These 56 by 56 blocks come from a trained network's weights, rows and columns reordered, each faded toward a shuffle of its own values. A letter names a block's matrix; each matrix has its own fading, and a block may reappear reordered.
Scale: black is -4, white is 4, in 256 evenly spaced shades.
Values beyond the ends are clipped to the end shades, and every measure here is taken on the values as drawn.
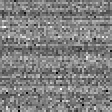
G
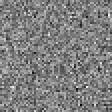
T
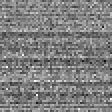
G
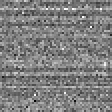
G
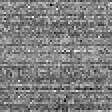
G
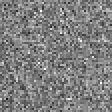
T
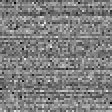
G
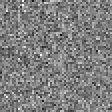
T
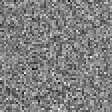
T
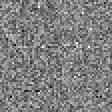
T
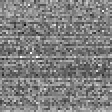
G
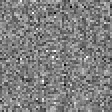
T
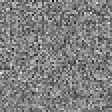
T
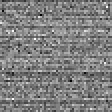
G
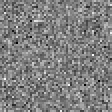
T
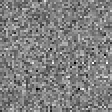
T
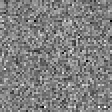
T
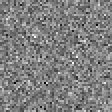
T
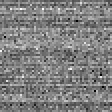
G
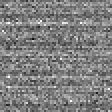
G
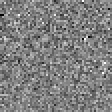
T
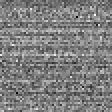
G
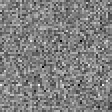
T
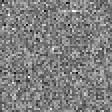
T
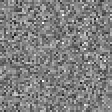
T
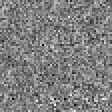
T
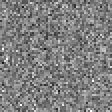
T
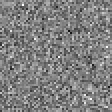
T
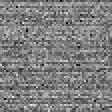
G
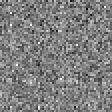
T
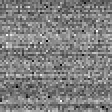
G
